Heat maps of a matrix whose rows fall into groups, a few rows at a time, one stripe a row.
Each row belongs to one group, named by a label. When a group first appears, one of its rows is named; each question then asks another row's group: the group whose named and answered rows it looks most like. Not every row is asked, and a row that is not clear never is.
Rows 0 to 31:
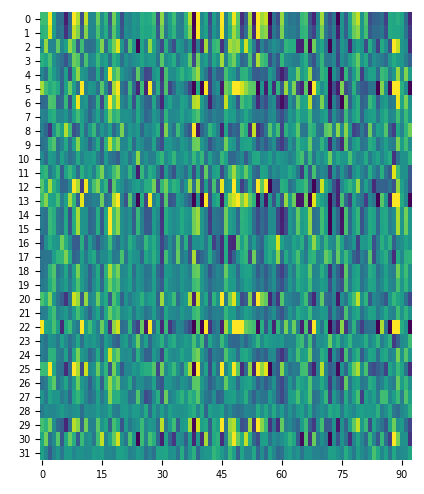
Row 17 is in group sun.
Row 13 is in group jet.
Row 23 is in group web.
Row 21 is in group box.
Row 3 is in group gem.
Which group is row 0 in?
gem
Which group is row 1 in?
gem
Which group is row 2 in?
jet
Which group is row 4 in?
box
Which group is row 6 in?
box
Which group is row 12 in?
gem
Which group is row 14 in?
box
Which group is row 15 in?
box
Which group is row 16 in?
sun
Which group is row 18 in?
box
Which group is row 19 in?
box
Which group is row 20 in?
gem
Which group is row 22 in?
jet
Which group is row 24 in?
box
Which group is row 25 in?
gem
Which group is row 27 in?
box
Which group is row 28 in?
web
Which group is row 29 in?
gem
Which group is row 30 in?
jet
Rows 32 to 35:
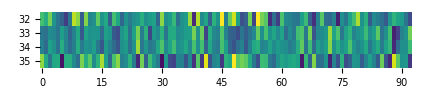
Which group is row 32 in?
gem
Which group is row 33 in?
web
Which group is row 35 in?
jet
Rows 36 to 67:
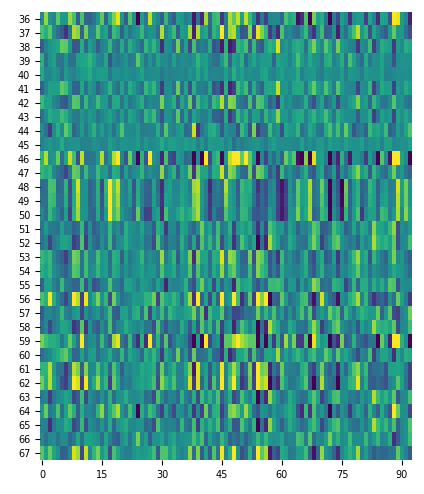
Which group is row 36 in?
jet
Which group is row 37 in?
gem
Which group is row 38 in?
sun
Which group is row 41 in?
sun
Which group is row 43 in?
sun
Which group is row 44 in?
sun
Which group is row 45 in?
web
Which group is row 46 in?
jet
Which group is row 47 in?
gem
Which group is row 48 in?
box
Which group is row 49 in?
box
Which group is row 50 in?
box
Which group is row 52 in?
sun
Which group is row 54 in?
gem
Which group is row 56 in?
gem
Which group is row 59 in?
jet
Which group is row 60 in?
sun
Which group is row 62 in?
gem
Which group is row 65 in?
sun
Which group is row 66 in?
web
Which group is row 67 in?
gem
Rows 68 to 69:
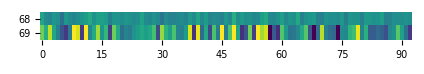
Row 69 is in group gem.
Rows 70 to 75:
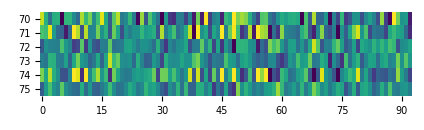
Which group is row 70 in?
jet
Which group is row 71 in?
gem
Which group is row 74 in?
gem
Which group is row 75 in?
sun
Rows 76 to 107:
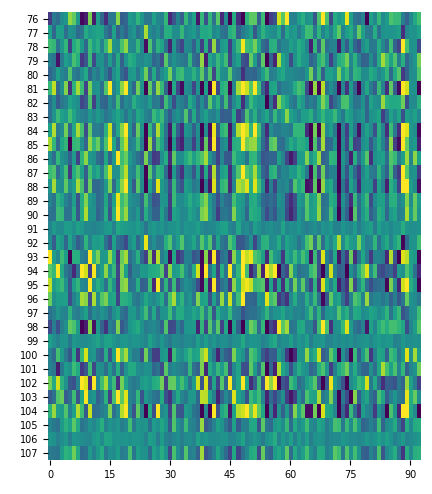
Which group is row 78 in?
jet
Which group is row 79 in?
sun
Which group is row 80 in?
web
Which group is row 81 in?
jet
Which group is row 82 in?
sun
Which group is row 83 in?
sun
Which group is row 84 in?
jet
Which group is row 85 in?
jet
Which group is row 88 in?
jet
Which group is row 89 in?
box
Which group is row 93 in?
jet
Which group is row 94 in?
gem
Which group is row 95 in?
jet
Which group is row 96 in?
gem
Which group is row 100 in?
box
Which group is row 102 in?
gem
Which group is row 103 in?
box
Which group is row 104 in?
jet
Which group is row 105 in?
sun
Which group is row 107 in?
sun
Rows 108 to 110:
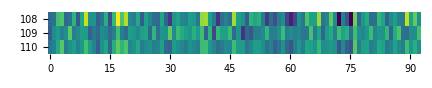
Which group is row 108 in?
box
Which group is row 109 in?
web
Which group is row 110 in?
box
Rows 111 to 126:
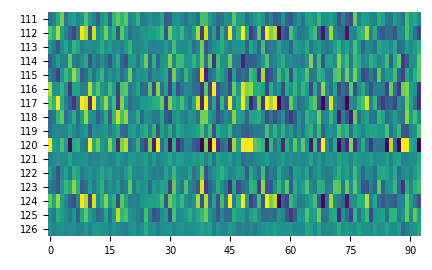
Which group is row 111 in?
box
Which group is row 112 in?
gem
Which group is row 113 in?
sun
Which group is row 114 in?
web
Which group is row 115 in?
sun
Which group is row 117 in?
gem
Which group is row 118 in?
box
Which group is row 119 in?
web
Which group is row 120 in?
jet
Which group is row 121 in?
web
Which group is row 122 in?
sun
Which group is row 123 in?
sun
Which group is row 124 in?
gem
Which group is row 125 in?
box
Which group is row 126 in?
web
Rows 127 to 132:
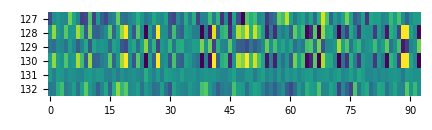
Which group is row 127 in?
sun
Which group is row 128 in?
jet
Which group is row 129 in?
web
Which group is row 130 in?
jet
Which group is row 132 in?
box
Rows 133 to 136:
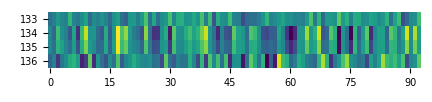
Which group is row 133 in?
web
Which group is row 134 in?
box
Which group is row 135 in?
box
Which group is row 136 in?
sun
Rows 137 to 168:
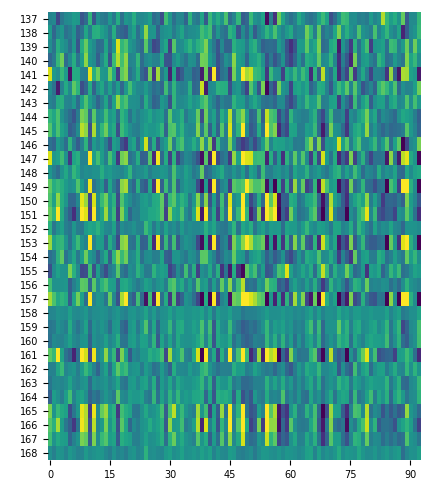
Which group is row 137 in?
sun
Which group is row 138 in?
web
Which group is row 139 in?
box
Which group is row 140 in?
box
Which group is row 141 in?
jet
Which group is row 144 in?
gem
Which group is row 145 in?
gem
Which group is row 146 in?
web
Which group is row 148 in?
sun
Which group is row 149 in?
jet
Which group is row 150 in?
gem
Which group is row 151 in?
gem
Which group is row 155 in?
sun
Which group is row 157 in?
jet
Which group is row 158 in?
web
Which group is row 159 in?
web
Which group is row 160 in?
web
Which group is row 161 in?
gem
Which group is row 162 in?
box
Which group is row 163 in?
web
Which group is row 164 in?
web
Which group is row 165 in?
gem
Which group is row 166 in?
gem
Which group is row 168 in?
web
